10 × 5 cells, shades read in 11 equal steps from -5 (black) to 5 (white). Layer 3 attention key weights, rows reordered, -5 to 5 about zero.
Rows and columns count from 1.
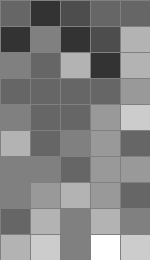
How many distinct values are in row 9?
3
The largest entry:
5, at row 10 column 4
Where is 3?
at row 5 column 5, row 10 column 2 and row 10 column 5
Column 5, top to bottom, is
-1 2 2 1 3 -1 1 -1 0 3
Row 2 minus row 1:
-2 3 -1 -1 3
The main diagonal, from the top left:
-1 0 2 -1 3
